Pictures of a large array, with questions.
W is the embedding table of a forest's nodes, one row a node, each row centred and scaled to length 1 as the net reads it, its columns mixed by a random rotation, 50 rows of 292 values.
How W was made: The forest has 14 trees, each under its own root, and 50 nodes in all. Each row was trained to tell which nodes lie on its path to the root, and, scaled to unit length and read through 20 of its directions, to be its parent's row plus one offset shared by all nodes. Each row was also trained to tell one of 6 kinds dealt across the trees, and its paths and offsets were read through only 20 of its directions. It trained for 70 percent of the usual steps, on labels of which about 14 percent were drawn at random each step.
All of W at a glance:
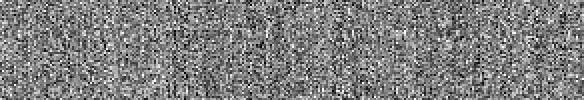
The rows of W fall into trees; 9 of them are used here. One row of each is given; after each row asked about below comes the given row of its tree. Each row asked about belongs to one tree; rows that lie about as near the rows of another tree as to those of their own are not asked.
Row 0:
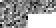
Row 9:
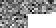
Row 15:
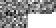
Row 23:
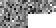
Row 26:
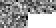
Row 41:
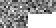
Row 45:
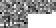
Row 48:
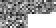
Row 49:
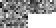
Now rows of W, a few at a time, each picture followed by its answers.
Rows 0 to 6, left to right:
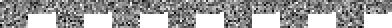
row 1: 41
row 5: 26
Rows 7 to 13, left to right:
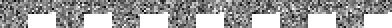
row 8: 0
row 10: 49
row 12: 26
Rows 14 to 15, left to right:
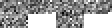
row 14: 23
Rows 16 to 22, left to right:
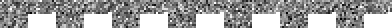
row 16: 15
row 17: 15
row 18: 0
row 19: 26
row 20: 49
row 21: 45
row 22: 49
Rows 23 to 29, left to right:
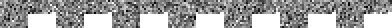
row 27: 23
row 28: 45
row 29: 0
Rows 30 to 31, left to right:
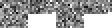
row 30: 23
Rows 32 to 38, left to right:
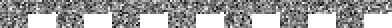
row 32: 15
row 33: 9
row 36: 9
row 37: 0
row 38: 0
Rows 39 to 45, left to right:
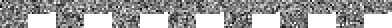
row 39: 49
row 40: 26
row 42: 9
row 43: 45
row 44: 45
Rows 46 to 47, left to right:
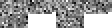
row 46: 45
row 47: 41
